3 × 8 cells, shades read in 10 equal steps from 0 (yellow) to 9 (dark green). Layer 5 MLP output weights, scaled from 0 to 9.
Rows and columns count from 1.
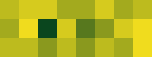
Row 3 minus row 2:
-1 2 -5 1 -2 -2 2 0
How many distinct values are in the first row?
3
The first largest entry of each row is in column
4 3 3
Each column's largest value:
3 2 9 3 6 4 3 2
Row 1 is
2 1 1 3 3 1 3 2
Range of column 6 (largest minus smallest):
3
